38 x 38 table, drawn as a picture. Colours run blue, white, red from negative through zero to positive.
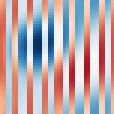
There is no overall slope. No lone cell stands out from its neighbours. Upright stripes repeat 8 times across the table.
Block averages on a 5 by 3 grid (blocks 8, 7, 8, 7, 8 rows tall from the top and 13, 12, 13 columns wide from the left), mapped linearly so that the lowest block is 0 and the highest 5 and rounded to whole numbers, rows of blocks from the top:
321 / 103 / 125 / 354 / 341
